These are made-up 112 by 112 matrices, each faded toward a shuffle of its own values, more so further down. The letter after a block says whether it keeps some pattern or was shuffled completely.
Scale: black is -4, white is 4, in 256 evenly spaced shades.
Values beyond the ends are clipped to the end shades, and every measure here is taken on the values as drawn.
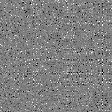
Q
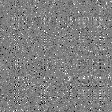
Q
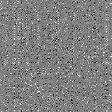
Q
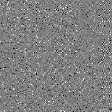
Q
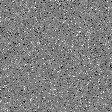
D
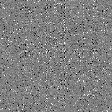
Q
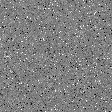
D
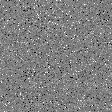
D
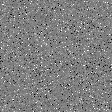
D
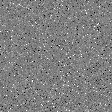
D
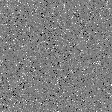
D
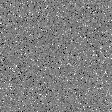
D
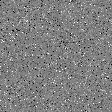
D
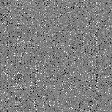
Q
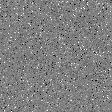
D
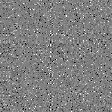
Q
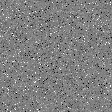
D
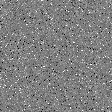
D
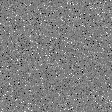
D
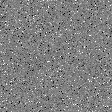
D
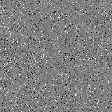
Q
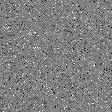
D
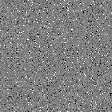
Q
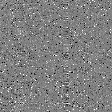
Q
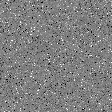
D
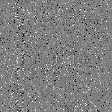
Q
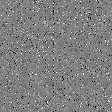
Q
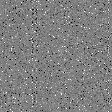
Q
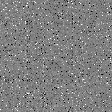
Q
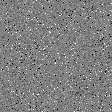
D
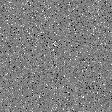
Q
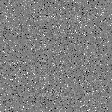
Q
